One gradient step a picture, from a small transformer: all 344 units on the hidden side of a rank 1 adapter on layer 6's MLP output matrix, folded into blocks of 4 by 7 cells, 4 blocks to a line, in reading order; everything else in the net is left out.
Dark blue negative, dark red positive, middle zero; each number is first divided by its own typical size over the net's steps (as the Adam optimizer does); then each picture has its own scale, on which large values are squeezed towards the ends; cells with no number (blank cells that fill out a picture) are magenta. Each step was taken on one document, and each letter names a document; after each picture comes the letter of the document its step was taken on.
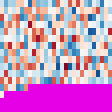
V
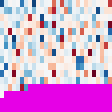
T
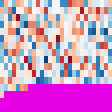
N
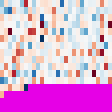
T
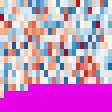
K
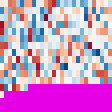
K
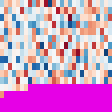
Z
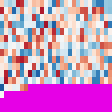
K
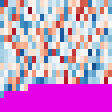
N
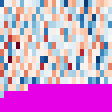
V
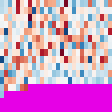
V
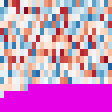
K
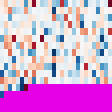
T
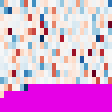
T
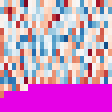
N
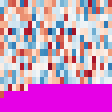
N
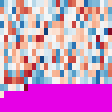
N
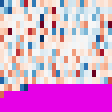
T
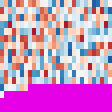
K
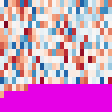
V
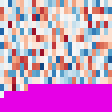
K
